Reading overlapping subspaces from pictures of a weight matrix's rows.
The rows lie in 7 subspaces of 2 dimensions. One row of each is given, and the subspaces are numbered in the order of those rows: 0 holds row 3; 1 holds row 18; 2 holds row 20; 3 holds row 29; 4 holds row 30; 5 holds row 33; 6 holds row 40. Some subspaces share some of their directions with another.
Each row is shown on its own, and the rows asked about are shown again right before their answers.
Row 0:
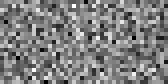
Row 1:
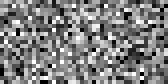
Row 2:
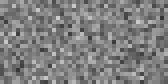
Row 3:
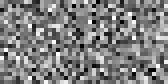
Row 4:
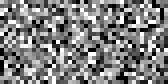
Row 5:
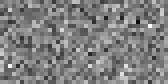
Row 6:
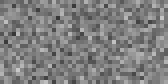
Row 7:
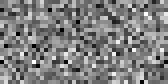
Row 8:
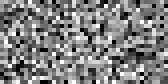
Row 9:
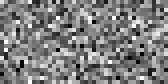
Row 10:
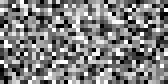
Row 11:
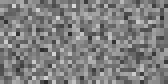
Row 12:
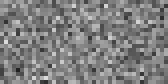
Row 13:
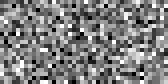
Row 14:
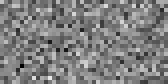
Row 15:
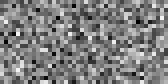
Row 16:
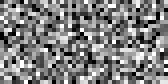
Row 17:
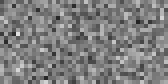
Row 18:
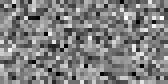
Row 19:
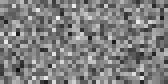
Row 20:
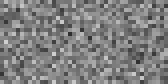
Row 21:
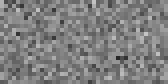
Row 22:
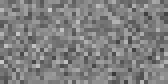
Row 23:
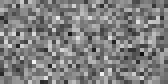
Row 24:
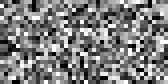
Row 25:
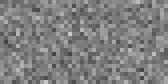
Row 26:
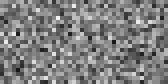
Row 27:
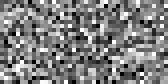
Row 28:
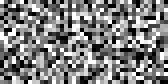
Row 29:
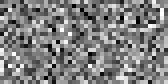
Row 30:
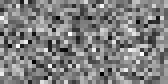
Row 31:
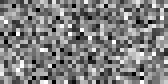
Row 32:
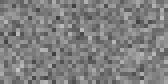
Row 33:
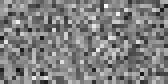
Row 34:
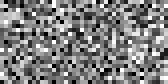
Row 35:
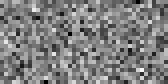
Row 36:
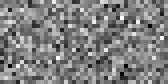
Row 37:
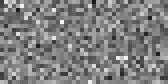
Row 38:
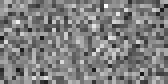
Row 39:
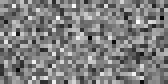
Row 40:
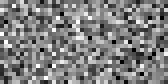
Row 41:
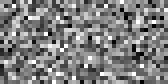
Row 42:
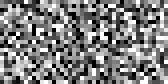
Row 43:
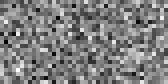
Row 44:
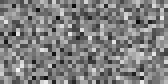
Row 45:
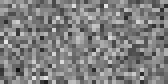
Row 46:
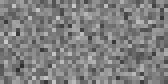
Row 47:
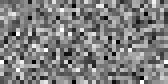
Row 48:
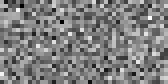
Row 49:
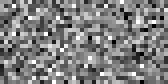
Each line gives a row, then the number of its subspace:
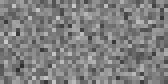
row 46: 4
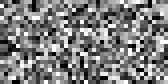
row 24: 1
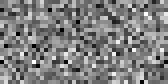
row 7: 6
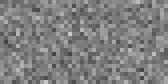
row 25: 1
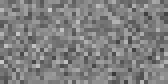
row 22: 6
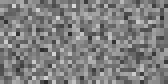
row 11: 0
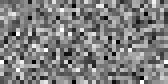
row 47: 6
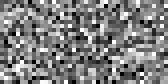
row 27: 3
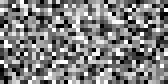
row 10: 6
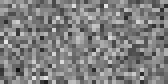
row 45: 5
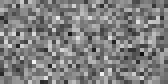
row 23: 4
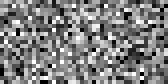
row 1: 5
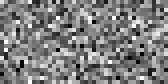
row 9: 0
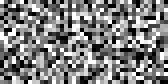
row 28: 5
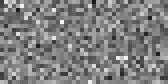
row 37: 2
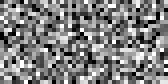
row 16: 5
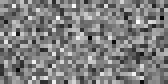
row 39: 1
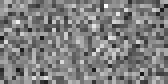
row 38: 5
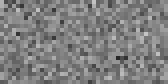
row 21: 2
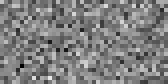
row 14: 4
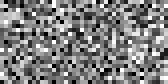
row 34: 2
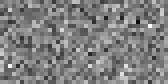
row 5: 3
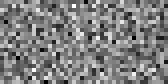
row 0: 0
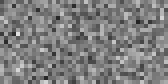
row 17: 2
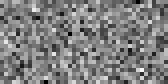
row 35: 1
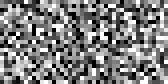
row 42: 0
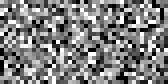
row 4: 3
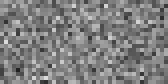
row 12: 5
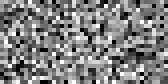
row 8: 3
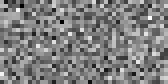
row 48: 2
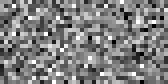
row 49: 1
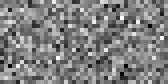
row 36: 3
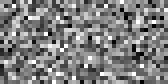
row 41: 1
